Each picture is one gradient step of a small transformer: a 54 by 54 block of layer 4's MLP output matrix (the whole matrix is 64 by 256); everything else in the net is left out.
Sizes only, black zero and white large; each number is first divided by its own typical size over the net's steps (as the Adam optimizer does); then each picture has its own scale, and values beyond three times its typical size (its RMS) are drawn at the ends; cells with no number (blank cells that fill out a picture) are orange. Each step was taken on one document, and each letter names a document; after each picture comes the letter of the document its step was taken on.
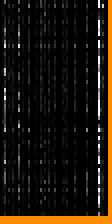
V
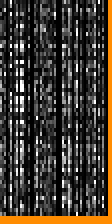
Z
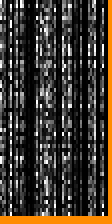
Z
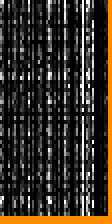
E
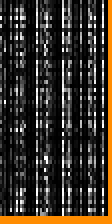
Z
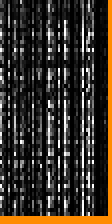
E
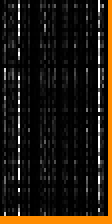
V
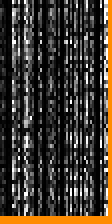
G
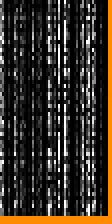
E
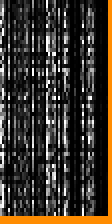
E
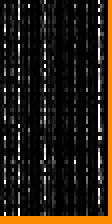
V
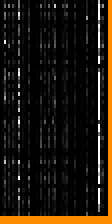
V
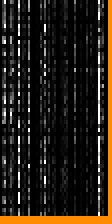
V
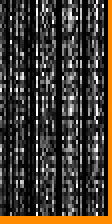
Z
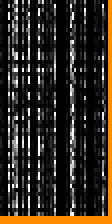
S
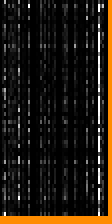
V
